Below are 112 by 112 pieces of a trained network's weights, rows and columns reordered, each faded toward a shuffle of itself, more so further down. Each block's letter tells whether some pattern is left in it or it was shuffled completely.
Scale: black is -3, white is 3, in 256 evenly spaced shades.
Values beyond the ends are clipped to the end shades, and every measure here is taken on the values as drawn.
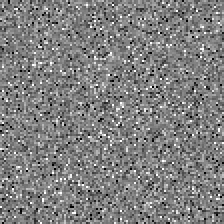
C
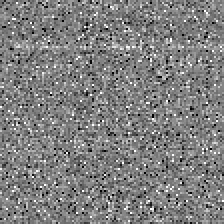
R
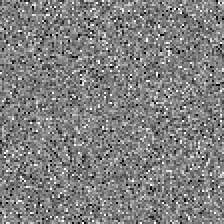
C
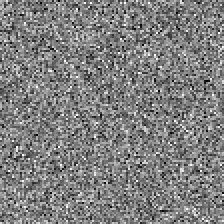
C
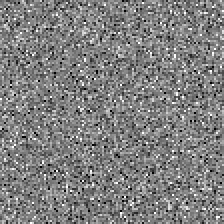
C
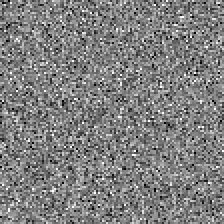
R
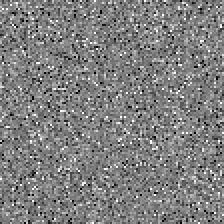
C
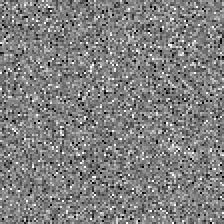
C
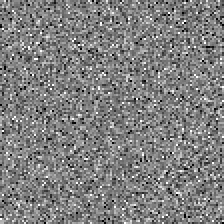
C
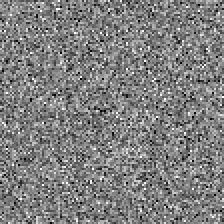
C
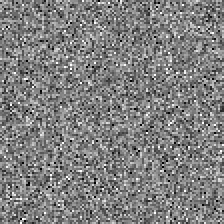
C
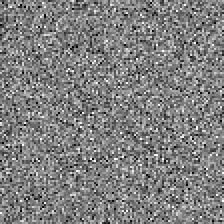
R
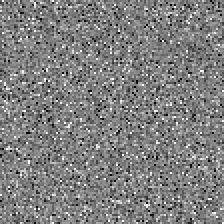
C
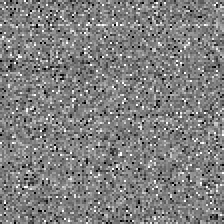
R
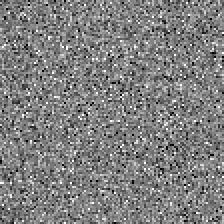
C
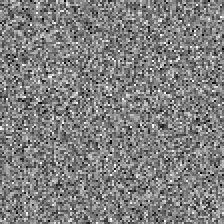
R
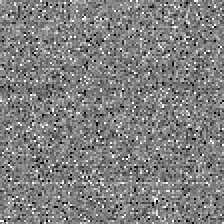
R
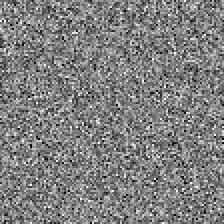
R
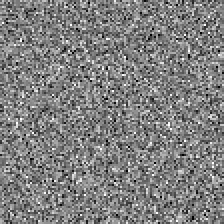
R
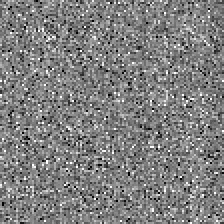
R
